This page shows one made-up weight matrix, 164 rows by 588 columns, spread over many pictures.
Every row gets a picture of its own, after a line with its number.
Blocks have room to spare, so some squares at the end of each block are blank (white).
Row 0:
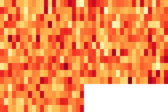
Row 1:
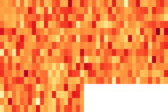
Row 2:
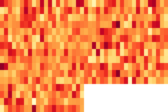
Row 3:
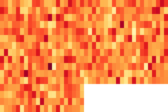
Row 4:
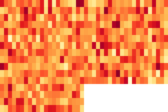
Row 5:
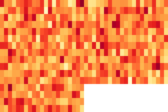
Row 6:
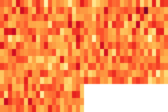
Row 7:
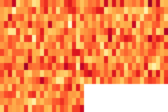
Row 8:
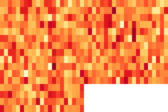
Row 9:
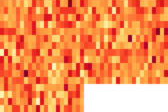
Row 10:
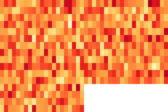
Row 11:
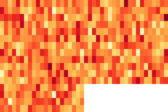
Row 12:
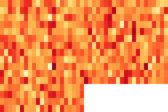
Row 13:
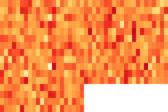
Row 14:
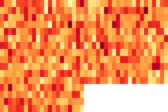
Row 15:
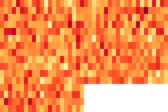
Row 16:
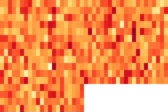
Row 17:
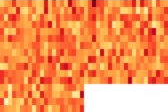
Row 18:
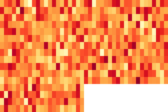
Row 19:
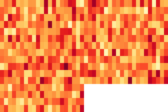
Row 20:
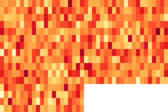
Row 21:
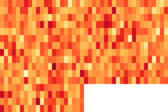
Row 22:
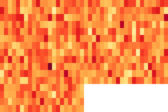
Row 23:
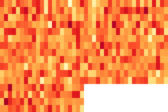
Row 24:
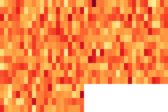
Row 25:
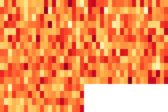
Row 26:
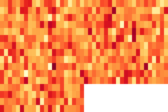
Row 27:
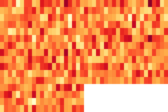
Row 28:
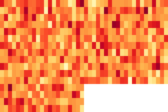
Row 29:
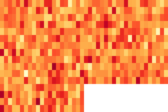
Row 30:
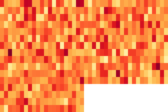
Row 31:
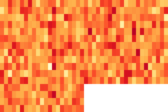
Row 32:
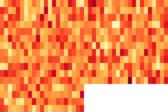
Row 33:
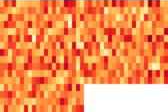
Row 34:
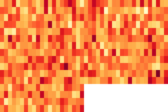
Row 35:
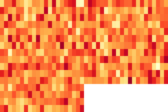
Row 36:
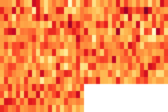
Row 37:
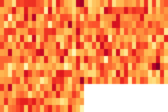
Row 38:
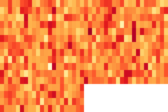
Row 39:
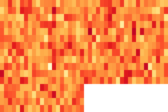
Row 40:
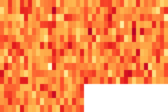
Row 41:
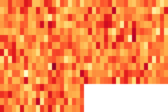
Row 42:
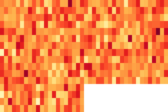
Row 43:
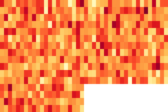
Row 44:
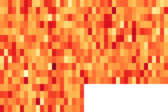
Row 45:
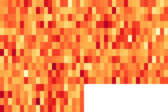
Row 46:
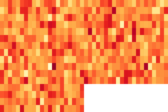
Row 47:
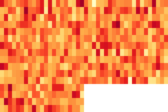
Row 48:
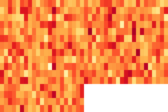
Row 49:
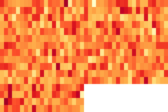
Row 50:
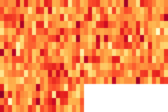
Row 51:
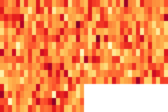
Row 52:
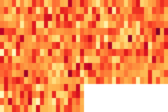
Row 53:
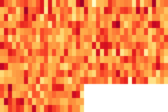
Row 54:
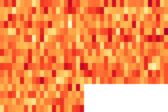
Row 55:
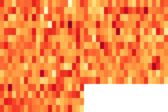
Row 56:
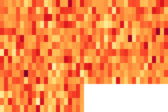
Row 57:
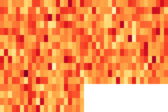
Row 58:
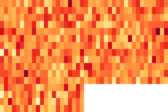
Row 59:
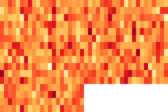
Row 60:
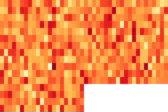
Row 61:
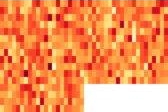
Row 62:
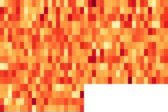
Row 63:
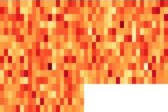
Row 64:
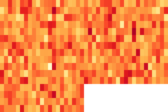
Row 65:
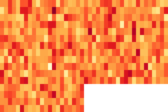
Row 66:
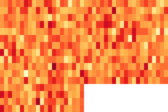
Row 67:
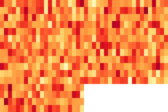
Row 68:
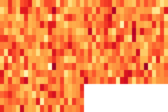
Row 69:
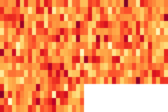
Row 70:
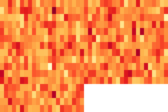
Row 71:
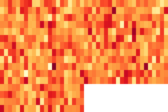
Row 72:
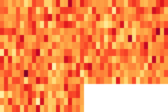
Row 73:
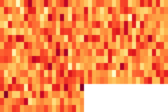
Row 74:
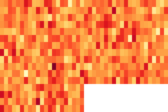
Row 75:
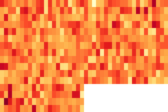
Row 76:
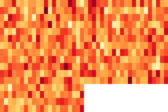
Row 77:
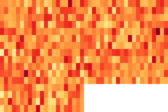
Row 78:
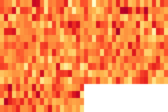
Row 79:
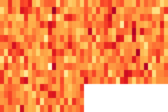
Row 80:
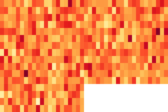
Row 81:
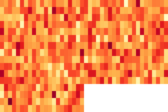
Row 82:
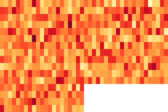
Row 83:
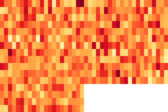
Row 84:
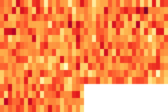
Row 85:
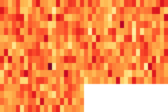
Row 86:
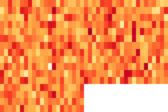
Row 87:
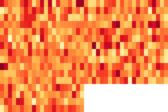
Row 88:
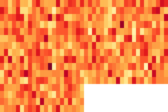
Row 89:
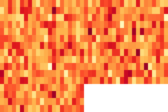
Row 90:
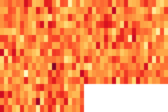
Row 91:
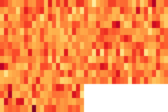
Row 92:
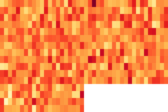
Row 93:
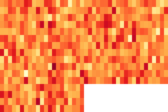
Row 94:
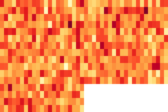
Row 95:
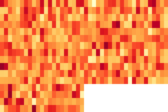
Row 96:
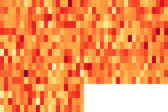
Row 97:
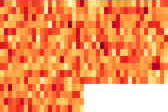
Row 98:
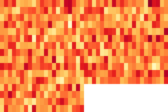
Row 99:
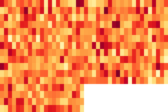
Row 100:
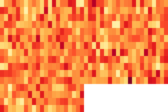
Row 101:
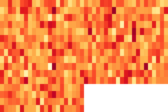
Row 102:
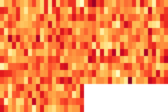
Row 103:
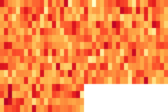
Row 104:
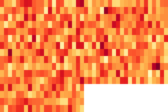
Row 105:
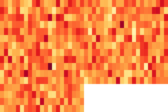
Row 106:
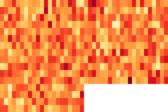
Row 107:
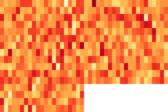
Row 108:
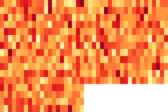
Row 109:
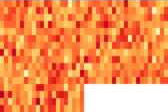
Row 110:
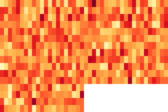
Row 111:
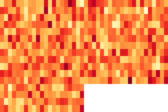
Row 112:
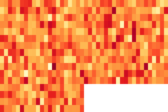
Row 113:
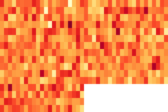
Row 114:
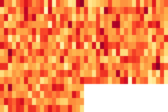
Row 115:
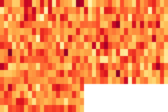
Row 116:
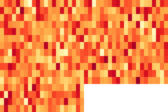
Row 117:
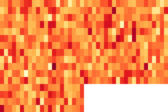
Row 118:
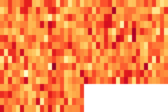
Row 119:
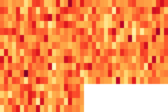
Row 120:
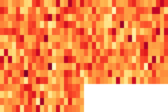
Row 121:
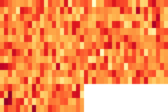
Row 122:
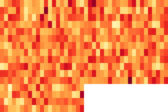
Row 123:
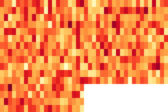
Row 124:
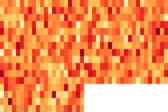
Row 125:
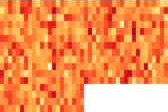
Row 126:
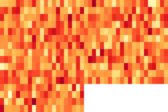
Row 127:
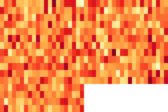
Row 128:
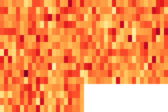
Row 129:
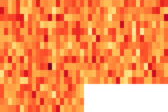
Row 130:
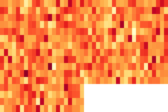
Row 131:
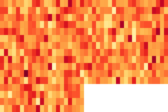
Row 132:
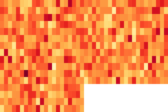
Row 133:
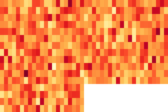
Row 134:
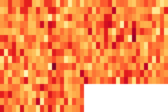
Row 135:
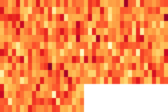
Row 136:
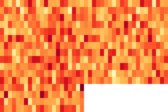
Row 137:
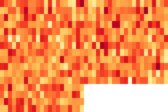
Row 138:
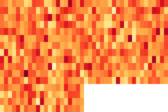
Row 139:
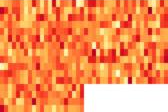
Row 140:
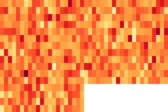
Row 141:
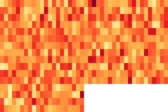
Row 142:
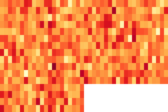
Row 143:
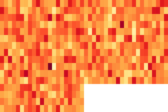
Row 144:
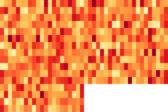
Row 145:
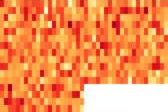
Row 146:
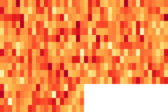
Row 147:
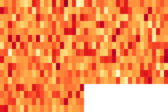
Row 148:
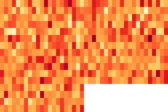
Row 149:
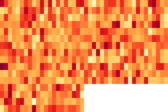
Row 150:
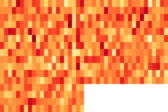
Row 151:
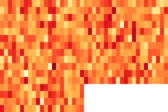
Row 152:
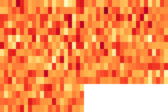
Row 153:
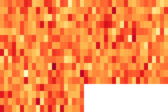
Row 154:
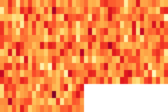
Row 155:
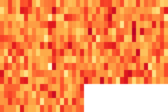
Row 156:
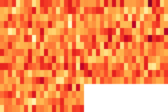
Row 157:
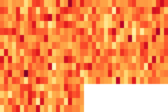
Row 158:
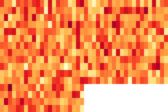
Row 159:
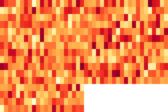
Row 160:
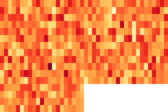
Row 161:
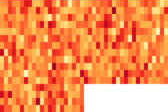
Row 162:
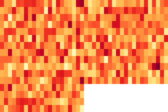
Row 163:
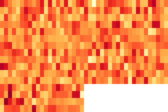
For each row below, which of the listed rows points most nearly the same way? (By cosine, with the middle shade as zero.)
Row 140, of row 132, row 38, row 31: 132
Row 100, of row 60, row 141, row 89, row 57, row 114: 141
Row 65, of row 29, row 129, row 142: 142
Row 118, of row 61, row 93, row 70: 93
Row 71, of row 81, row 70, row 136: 70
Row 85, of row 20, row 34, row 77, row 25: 77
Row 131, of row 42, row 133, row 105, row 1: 133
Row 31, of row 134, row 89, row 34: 89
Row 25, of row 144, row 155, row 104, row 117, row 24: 144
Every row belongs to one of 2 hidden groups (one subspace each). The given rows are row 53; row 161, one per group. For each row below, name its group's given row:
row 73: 53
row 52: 161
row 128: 161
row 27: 53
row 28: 53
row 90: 161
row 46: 161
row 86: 161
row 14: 53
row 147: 53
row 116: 53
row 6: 53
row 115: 53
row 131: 161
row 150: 53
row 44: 161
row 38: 161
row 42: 161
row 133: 161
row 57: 161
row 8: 161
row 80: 161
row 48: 161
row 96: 161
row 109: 161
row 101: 161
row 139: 53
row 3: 161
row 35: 53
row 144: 53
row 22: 161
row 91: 53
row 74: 161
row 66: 161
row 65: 161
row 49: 53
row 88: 161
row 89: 161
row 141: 53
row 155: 161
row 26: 161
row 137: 53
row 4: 53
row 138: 161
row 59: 161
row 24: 53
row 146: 161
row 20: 161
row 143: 161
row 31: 161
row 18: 53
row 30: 53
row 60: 161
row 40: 161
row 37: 53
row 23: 53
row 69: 161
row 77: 161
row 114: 53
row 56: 161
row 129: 161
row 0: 53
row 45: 161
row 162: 53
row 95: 53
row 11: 161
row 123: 53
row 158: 53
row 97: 53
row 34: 53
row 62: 53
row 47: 53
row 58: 161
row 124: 161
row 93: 161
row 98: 53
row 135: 161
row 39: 161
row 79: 161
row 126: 53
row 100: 53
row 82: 53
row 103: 53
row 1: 161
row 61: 161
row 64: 161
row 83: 53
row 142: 161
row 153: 161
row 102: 53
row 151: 161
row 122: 53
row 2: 53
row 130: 161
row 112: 161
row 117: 161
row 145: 53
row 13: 161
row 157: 161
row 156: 53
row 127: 53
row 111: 53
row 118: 161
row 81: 161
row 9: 161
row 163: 53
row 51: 161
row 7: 53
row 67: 53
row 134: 161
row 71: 161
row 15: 53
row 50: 161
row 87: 53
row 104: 53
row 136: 53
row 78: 53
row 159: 53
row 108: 53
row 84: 53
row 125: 161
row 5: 53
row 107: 53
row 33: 53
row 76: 53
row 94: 53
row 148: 53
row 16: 161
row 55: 53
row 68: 161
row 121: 53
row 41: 161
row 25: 53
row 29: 161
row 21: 161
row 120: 161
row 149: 53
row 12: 161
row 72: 161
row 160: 161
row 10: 53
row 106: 53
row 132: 161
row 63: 161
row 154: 161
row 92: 53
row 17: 53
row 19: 53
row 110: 53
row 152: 53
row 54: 53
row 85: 161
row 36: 53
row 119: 161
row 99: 53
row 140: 161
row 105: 161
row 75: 53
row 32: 53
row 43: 53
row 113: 53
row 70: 161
